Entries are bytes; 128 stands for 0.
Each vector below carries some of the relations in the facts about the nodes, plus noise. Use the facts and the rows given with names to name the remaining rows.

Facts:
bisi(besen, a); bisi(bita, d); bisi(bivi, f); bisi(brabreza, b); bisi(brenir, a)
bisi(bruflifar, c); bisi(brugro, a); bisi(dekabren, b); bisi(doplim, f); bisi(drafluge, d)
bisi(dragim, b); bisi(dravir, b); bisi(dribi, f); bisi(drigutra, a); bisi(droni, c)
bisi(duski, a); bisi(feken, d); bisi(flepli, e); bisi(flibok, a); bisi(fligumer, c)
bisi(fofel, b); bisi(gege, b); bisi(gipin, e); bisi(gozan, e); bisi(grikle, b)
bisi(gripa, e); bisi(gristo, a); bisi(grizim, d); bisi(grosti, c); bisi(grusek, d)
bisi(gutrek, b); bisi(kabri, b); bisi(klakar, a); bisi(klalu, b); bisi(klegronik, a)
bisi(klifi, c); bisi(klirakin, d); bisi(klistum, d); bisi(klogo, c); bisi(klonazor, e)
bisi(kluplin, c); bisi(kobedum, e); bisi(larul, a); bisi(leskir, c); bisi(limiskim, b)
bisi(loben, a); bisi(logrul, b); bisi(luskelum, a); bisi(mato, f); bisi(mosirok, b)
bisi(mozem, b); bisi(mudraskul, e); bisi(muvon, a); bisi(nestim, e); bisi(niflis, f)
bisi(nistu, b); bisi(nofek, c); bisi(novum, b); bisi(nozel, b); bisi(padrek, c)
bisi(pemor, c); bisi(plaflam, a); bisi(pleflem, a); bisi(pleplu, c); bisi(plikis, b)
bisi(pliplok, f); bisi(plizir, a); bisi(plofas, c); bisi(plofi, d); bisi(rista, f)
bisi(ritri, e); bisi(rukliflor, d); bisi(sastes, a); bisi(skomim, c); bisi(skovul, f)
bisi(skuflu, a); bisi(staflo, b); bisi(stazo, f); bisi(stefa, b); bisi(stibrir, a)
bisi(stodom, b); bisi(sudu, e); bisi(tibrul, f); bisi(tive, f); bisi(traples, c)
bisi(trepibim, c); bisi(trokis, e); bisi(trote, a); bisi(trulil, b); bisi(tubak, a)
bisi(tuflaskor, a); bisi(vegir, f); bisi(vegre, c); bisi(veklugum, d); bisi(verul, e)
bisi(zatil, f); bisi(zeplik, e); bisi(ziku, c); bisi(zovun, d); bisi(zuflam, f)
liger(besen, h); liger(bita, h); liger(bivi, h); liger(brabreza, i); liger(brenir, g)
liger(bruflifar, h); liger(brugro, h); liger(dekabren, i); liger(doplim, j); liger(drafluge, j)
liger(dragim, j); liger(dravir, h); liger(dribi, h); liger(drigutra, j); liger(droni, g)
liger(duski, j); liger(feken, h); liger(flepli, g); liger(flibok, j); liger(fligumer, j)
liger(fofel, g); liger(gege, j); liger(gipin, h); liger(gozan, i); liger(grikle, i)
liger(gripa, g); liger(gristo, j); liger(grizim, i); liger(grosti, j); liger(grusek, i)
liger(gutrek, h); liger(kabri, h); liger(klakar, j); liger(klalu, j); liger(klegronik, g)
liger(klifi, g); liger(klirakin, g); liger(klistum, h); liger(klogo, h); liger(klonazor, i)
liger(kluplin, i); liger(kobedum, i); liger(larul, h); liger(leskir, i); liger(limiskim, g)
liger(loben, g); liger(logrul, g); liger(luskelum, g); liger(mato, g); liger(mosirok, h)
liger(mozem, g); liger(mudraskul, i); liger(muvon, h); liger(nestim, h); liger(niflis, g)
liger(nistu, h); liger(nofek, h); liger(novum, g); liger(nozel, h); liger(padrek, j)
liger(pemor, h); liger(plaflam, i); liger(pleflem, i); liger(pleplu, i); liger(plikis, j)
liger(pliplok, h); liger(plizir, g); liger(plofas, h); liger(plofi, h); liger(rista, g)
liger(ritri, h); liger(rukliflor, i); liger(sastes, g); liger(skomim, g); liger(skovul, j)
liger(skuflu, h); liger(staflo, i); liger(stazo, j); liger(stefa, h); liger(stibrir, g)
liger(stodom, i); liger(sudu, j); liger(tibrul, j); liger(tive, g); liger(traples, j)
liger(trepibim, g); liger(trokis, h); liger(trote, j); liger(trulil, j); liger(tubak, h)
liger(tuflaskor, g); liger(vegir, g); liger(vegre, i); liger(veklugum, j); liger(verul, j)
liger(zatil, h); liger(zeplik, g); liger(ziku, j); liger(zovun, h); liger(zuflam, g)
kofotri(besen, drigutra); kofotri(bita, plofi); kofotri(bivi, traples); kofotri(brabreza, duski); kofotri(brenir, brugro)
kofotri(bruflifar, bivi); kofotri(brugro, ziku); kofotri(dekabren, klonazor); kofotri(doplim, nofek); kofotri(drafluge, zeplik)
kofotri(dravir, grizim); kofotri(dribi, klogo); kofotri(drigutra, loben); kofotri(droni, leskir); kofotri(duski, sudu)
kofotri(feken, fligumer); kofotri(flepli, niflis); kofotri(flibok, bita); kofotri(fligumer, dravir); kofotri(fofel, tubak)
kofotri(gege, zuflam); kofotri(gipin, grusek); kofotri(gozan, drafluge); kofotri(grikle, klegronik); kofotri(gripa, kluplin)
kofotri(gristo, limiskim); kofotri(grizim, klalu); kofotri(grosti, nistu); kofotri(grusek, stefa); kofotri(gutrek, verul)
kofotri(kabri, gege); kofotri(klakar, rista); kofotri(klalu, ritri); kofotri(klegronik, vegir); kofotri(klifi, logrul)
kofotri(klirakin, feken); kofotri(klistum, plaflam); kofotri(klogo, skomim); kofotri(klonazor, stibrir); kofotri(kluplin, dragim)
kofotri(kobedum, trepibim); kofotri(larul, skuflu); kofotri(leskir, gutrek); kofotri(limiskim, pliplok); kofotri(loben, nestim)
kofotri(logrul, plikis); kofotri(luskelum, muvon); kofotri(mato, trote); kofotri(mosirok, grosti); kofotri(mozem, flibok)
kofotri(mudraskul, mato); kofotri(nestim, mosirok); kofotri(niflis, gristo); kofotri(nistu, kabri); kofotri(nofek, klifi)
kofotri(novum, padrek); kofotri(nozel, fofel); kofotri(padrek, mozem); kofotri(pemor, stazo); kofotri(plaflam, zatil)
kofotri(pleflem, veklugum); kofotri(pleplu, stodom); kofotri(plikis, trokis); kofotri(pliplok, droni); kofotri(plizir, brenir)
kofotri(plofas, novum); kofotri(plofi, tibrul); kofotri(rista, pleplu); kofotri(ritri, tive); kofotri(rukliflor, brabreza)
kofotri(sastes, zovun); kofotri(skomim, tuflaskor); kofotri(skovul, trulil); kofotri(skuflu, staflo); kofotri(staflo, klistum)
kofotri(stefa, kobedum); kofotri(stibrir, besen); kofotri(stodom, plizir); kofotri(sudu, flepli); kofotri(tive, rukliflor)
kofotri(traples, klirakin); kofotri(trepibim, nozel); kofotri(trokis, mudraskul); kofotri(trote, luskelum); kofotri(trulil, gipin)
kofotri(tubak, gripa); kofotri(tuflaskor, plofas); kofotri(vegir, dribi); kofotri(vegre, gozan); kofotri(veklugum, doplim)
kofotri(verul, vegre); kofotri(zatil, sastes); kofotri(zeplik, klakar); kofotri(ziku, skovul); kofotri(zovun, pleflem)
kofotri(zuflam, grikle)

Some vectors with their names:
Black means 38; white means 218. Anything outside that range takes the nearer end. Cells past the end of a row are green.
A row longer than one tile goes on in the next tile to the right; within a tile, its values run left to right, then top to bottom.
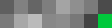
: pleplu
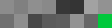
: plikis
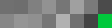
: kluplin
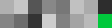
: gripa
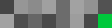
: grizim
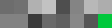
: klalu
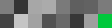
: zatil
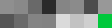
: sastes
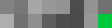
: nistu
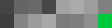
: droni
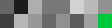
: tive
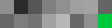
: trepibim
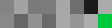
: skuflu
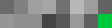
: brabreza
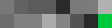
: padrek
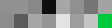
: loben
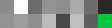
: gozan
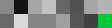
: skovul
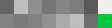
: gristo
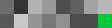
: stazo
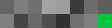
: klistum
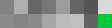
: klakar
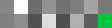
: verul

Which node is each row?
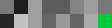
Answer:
mato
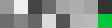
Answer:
zeplik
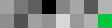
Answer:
klegronik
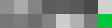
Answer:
trote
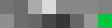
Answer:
dravir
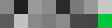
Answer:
tibrul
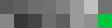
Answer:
klirakin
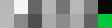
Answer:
kobedum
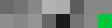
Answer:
gutrek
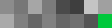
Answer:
gege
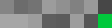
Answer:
stodom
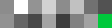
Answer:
ritri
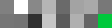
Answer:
sudu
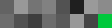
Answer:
veklugum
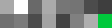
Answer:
trokis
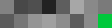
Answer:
skomim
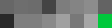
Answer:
klifi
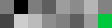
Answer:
rista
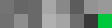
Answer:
ziku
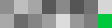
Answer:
drigutra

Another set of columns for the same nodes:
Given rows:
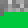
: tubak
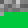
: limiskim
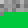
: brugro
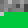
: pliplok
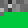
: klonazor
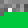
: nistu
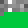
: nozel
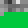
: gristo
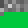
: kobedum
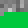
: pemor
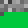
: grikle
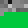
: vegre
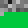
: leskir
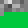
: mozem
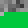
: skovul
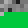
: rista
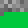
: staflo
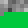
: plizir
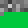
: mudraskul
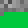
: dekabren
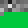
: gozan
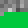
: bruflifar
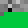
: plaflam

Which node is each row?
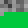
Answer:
padrek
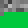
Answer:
kluplin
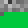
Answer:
stodom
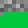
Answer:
logrul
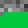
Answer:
nestim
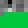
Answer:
grosti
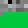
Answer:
pleplu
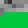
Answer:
klakar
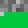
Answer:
droni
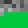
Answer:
verul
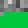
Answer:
dribi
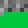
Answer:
flepli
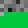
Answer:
tive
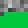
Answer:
grusek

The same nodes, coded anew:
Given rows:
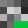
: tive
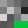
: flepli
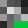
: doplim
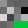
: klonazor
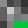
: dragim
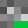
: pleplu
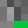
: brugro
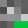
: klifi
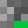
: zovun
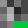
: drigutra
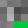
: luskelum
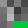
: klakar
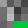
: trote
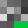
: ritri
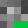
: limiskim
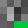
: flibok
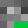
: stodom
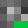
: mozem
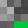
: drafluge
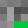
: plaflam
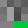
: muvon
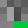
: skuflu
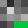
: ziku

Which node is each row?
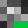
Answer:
skovul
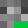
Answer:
brabreza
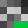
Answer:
bivi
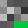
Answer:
gipin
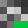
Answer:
zatil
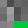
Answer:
tubak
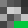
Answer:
pliplok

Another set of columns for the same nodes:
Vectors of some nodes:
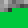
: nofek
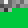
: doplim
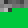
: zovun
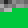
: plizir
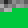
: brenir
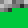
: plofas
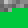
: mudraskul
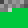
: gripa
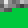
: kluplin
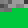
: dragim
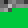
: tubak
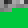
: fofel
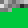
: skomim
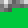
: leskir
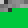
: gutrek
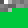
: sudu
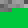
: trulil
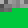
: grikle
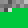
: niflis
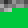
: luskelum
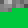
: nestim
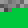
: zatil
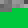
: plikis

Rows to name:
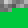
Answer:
gozan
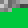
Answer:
klifi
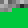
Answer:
trepibim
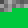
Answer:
flibok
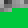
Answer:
limiskim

